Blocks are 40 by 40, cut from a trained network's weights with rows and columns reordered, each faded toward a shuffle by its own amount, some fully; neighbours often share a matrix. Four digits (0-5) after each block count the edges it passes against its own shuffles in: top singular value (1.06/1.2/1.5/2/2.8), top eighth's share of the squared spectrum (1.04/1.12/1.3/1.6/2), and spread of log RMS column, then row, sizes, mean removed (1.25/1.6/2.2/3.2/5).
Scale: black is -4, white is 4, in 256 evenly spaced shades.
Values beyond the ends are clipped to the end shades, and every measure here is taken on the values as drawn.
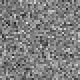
0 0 0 0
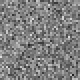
0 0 0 0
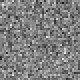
1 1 0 0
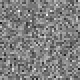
0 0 0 0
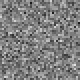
0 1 0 0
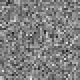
0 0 0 0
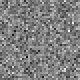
0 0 0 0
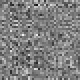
3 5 2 1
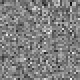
3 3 1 0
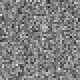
1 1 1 0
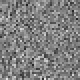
2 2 0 1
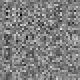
3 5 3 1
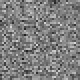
3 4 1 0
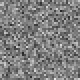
0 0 0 0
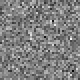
1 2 0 0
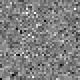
1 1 0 0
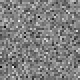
0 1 0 0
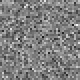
0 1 0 0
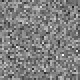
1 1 0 0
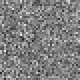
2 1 0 0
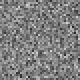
1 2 0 0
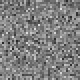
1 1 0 0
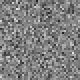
2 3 1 1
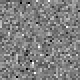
1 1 0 0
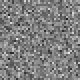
1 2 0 0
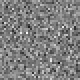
1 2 0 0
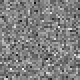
1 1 0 0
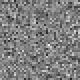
2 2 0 0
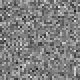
2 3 1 0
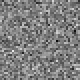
1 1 0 0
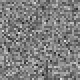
1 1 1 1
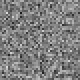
3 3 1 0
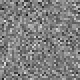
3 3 1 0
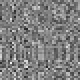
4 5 3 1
